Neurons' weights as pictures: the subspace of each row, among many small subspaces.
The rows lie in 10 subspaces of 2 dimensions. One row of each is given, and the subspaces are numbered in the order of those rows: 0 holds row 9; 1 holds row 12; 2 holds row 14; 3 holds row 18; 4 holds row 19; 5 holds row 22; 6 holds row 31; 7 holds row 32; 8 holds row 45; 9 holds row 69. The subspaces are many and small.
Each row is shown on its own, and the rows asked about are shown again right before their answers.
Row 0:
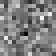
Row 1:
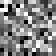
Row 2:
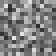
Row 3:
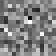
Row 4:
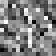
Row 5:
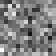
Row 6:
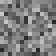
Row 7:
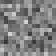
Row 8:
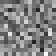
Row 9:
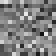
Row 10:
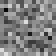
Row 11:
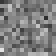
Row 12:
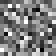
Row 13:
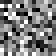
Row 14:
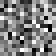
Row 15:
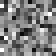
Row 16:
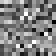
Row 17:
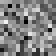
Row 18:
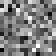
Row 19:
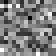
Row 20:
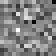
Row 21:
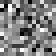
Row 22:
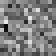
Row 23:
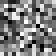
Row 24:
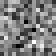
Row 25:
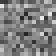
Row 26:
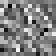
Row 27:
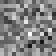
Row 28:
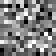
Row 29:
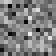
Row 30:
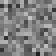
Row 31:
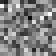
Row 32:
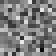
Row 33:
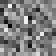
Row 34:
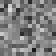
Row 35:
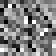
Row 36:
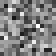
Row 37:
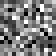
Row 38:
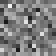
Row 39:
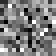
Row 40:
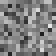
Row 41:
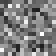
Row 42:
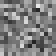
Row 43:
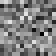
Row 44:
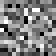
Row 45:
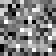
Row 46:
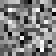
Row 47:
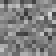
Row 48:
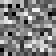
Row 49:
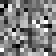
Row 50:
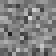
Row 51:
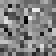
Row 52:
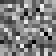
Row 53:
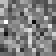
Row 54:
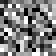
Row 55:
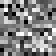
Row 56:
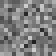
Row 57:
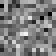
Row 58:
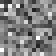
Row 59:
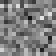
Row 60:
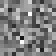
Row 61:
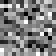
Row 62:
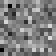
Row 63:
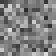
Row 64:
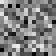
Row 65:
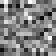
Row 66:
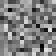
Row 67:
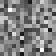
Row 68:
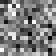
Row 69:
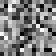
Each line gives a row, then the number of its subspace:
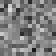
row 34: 3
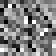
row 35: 2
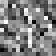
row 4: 5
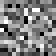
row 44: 5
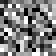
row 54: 1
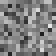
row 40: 1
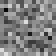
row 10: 4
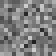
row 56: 6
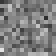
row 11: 7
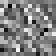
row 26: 2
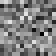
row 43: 0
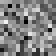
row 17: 1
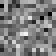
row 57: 0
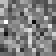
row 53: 5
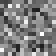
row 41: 7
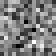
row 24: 9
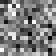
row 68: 8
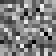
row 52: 6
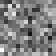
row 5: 8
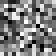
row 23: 9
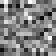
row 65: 6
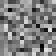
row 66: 2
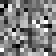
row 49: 7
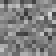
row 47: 0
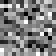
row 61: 4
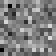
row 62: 8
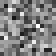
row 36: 9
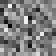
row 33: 2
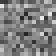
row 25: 0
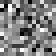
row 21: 3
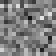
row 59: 6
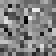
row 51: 2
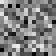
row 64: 7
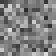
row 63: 7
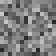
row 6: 1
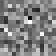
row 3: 5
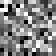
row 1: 3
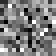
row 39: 5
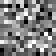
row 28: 4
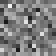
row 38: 2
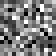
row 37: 6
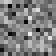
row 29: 8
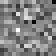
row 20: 6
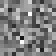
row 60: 7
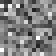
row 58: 3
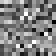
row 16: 0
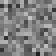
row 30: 4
